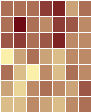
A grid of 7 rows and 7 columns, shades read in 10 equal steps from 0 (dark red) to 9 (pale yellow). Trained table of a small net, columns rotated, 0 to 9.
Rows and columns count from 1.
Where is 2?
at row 1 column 4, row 2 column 5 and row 3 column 2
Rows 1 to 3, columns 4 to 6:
2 1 6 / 5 2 3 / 3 1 5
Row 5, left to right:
4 7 9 5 7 4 5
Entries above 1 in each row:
6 6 6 7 7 7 7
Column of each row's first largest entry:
6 4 6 1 3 2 1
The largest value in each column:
9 8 9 6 7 6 5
